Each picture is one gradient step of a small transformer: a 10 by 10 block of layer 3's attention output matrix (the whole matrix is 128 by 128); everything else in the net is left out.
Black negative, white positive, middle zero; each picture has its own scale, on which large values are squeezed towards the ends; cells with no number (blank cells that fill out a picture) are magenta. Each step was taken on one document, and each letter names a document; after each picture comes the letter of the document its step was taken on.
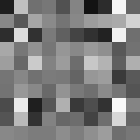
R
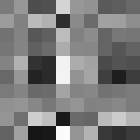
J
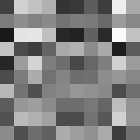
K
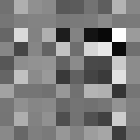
K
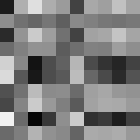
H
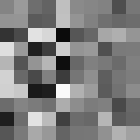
J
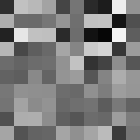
K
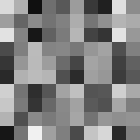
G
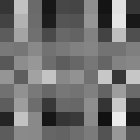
R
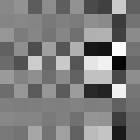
R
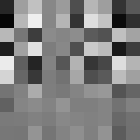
G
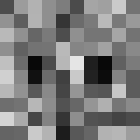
G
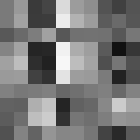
J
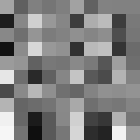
G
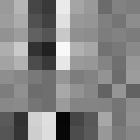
J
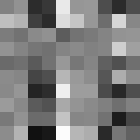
J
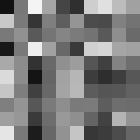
G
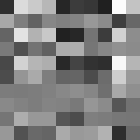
K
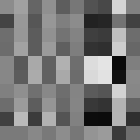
R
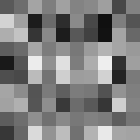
R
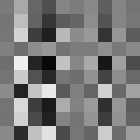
J
